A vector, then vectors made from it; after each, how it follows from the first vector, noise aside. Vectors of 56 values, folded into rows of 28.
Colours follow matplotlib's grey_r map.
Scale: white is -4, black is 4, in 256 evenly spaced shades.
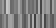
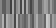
reversed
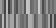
wrapped around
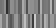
negated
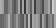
wrapped around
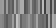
wrapped around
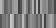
wrapped around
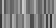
wrapped around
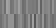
shrunk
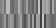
copied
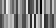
scaled up
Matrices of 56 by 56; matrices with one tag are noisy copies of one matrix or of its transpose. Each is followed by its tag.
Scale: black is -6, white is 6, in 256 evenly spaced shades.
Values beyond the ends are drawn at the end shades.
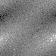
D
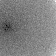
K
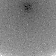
K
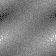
D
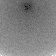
K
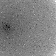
K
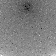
K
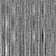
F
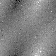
D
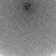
K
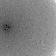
K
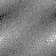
D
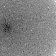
K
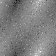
D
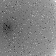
K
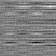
F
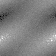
D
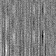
F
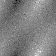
D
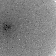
K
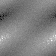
D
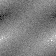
D
